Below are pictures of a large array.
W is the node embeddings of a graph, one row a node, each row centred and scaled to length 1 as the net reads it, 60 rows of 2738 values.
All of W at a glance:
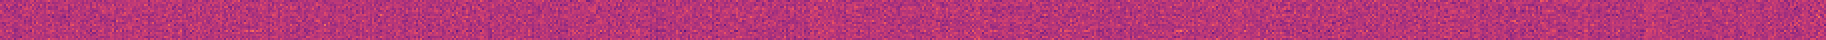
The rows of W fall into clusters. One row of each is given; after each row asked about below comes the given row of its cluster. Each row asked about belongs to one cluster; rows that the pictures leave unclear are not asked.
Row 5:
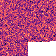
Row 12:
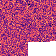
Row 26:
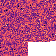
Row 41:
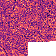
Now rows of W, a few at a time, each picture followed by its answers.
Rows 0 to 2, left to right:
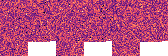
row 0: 26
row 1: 26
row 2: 41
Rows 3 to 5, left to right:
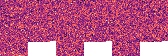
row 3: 41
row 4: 12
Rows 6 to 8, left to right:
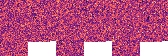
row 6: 26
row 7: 5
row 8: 5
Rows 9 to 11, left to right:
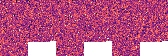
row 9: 12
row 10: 12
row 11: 5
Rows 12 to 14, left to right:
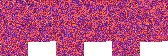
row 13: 12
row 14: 26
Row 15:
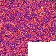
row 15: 26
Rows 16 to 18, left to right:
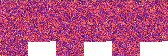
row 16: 5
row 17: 26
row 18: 26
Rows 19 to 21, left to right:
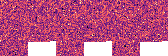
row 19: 5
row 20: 12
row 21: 12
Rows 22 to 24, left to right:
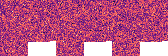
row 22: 41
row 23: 12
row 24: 26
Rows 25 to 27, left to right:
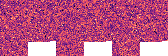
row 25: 41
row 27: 41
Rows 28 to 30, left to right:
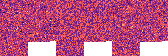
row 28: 12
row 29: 5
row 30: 41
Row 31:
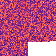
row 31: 5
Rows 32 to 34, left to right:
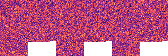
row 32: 41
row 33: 5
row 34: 26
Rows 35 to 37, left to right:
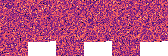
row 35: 26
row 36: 5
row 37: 5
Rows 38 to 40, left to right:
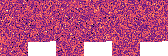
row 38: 12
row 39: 26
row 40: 12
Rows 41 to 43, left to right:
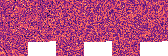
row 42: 5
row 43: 12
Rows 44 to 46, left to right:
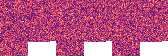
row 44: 26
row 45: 5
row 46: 5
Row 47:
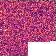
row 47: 5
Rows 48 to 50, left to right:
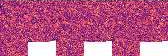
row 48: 41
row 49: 26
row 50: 26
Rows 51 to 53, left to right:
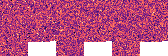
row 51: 12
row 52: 5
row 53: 26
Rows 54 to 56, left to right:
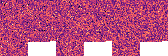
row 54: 12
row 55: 41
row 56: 12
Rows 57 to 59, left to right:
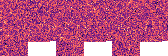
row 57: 5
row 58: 26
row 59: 26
